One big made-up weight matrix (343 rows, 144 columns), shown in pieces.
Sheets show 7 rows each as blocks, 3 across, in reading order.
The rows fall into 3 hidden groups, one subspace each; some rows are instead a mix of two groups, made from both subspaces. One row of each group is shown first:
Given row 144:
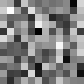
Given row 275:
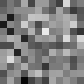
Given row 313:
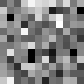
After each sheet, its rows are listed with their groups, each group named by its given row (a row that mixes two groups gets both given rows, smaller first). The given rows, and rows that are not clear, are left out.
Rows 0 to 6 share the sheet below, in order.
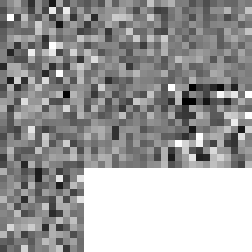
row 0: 313
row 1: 275
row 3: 144
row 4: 144
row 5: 313
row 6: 313
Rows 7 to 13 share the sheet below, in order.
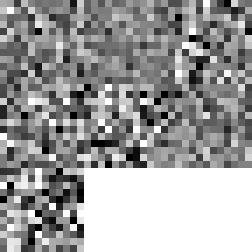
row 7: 144
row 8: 275
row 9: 275
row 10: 275
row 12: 144
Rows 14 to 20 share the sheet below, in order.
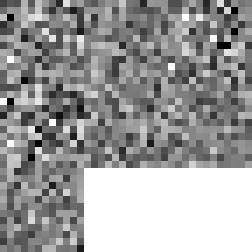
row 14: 275
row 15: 275
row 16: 313
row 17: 275
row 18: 144
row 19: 275
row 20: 144
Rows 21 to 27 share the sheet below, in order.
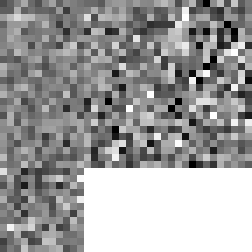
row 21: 313
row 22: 275
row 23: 144 and 313
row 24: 144
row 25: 144 and 275
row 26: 275
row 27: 313
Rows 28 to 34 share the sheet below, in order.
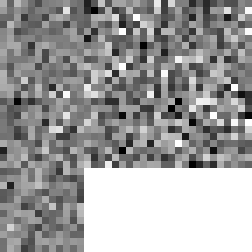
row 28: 144
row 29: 144
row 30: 313
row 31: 313
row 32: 144
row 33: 275
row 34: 275
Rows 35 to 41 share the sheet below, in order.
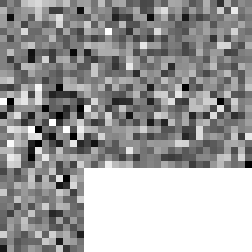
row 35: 313
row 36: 275
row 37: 313
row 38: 275
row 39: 275
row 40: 144 and 275
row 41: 144 and 313
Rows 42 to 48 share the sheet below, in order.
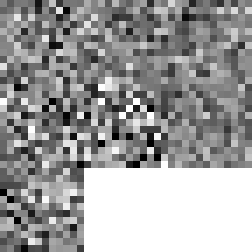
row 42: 313
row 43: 275
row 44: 313
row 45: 144 and 275
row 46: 144
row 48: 275
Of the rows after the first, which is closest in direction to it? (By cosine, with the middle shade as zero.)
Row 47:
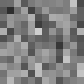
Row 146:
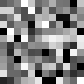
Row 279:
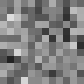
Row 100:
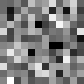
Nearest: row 100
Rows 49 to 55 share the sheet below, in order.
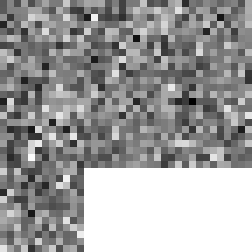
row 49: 275
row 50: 275
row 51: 144
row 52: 275
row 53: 144
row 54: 313
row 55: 144
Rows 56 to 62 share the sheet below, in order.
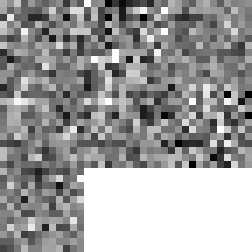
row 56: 275
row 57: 313
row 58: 313
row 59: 313
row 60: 275 and 313
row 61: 313
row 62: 313
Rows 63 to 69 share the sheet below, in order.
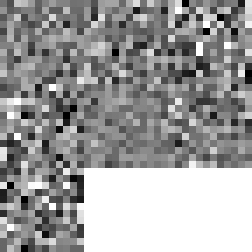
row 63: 144
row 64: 144 and 313
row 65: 144
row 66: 275 and 313
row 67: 275
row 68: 275
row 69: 275
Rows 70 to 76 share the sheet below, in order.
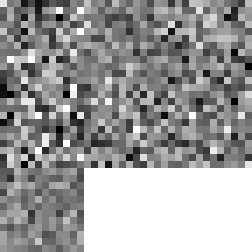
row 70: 313
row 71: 275 and 313
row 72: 144
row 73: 144
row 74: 313
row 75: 144 and 275
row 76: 144 and 313
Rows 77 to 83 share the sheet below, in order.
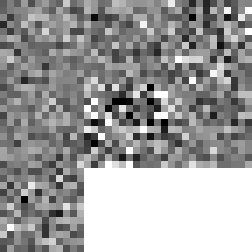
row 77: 275
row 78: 313
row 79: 313
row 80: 144
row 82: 275
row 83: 275 and 313
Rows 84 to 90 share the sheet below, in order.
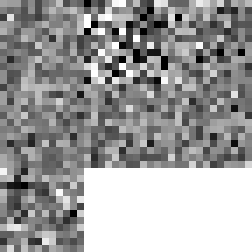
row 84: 275
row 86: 275 and 313
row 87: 313
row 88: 144 and 275
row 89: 144
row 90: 313
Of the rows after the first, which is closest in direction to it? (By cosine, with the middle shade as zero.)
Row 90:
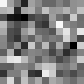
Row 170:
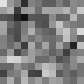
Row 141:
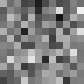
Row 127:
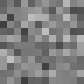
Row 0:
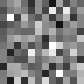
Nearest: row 170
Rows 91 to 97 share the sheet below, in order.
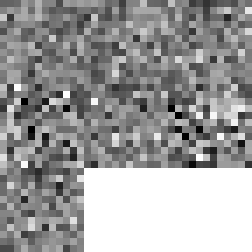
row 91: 275
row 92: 275
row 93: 313
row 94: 144
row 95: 313
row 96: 275
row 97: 313
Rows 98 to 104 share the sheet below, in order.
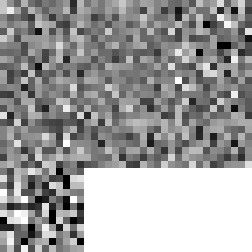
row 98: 144
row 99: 313
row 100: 144 and 313
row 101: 144
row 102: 144
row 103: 144
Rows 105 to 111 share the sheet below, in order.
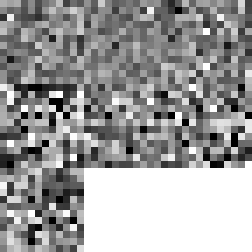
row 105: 275
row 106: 144 and 313
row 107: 144
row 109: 275
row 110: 144
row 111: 275
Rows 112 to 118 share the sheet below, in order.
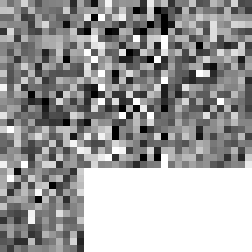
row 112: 144
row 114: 275 and 313
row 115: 144 and 275
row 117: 144
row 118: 144
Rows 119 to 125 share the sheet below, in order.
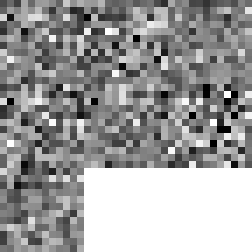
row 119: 275
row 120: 275
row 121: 313
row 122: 275
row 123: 275 and 313
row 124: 313
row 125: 313
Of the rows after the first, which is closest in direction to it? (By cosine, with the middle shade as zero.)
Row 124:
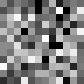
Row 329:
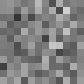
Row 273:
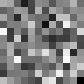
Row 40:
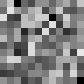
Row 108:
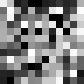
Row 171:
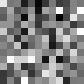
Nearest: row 171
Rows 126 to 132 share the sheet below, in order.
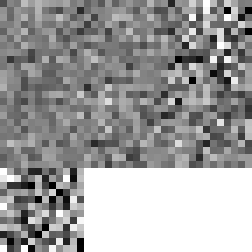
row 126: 313
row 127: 275
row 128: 313
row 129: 313
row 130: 313
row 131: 275
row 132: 144
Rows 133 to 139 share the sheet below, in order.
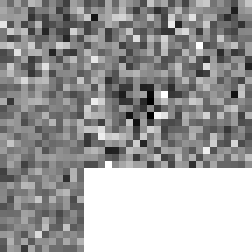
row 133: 275
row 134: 275
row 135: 144 and 275
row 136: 275
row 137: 275 and 313
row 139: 144
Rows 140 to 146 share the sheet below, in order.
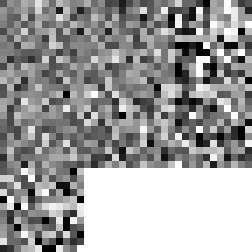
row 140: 313
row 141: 313
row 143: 144
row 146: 144
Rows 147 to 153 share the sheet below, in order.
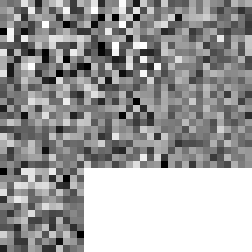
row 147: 144 and 275
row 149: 275
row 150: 275
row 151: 144
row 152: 313
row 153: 144 and 313
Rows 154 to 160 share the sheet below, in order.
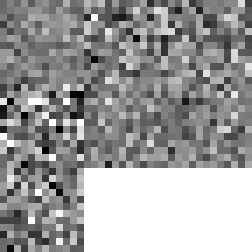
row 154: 275
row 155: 275
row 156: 144
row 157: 275
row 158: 144 and 313
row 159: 313
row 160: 144 and 313
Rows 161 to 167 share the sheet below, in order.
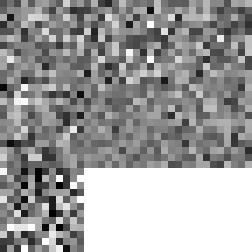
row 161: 275
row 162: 144
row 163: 275
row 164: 313
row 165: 144 and 275
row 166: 144
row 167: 313
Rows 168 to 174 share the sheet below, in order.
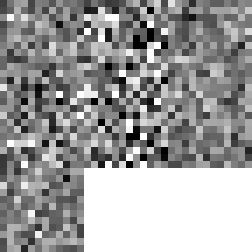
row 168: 313
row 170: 313
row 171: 313
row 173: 144
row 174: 144 and 275
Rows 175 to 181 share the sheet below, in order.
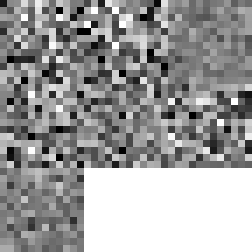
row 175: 313
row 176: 144
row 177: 275
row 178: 275 and 313
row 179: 144 and 275
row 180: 275
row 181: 313
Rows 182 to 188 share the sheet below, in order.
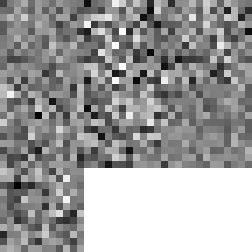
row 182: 313
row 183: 144 and 275
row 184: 313
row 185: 144
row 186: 275
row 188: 313
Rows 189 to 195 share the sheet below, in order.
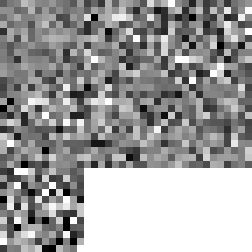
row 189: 144
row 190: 275
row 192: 275
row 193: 313
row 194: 144
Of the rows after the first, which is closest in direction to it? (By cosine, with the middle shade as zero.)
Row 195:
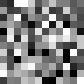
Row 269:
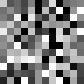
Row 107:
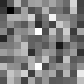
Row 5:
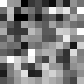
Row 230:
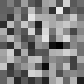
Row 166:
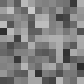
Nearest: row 166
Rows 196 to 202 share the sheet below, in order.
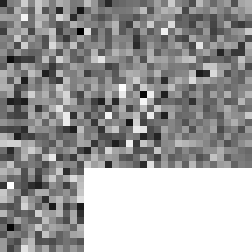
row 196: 313
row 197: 144 and 313
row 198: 275 and 313
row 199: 275 and 313
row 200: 313
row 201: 313
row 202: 275
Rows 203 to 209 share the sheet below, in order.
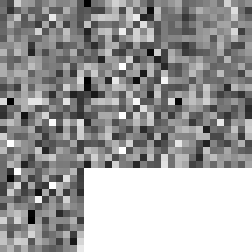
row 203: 144
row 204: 144
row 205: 275 and 313
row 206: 275
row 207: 144
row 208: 275
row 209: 144
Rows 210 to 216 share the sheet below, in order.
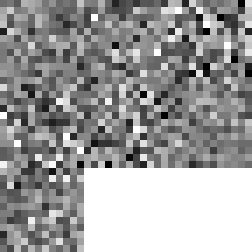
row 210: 144 and 275
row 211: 275 and 313
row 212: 144
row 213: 144
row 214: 313
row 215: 275
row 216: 313
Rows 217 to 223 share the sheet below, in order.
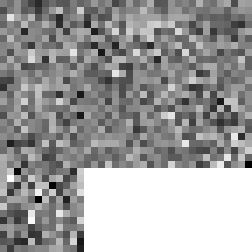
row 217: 313
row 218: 275
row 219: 275
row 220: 313
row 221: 313
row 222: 144
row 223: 144
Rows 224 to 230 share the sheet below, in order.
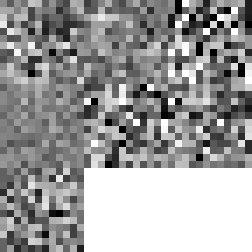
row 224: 275
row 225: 313
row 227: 313
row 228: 275
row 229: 275
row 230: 275 and 313
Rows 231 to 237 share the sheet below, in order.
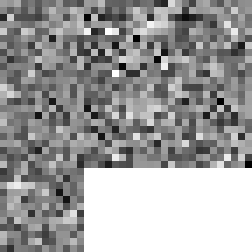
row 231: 275
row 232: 275
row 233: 313
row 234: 144
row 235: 275
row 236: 144
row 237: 313
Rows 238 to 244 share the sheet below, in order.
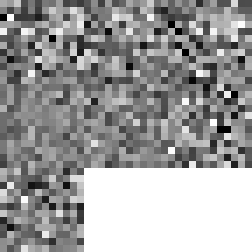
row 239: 275
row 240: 275
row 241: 144 and 313
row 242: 275
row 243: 313
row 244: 275
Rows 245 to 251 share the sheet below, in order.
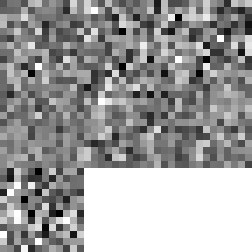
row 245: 144 and 275
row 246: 144
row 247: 275
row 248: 144
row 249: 313
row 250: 275
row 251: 144 and 313
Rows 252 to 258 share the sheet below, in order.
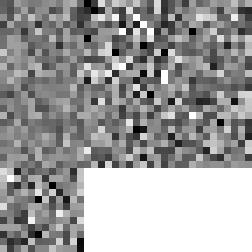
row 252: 144 and 275
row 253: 144
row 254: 275
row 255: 144
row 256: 313
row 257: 275
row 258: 144
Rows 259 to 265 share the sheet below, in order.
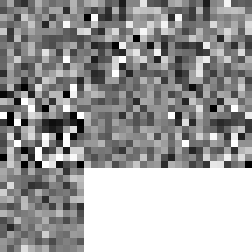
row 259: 144
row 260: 275
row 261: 275
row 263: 144
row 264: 144
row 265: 275
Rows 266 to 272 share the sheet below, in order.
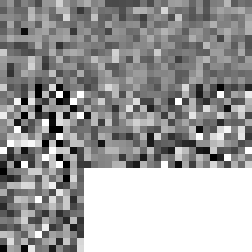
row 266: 275
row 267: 313
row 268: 275
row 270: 144
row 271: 275 and 313
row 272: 144
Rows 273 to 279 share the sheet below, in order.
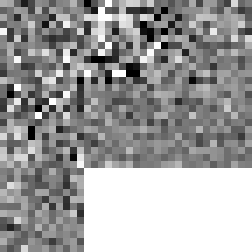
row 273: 144
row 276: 144
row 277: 275
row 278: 313
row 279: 275 and 313
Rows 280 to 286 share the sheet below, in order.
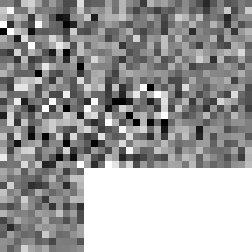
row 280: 144 and 275
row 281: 275
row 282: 313
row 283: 144
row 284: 275
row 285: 144
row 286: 275
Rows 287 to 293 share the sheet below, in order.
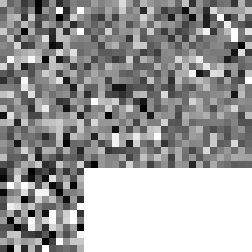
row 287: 313
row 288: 313
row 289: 144 and 313
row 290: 144
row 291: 313
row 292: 144
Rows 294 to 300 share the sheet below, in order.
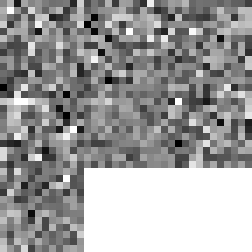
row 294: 144
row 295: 275
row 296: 275
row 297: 313
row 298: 313
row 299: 275
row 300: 144
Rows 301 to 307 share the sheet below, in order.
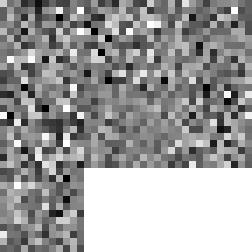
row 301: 313
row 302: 144 and 275
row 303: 144
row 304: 144
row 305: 275
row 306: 313
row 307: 313
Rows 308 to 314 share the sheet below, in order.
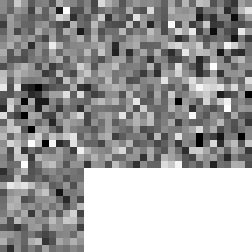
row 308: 144 and 313
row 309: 144
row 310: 275
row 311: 144 and 313
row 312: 144
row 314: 313
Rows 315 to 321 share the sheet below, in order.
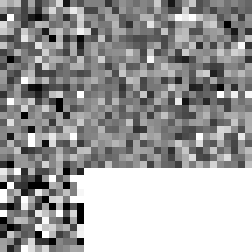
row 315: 275
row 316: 144
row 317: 313
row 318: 313
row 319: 313
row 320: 313
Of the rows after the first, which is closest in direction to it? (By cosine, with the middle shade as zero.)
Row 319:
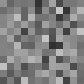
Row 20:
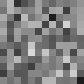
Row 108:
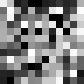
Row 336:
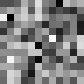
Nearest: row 108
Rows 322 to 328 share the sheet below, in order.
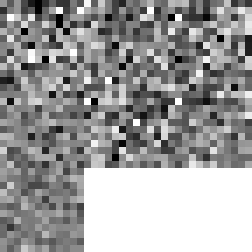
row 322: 313
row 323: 144
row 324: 275
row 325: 275 and 313
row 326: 275
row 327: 275 and 313
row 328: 275
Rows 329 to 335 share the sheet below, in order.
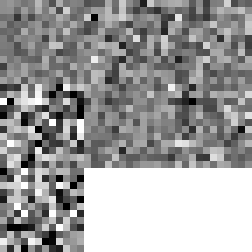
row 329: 313
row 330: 275
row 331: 275
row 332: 275
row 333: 144 and 275
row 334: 313
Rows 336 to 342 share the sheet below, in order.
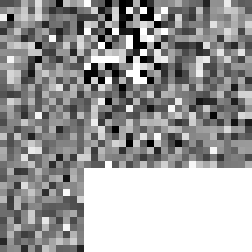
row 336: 275
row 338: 275
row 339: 144 and 275
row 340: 144 and 313
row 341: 275
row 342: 144
